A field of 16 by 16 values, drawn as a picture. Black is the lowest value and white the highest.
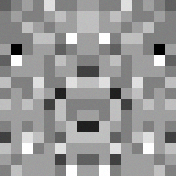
Average level on the scale: 60%. Seam: none. Mirror symmetry: left to right. Roughest part: bottom middle. Odd rows or columns: none. Slope: none.
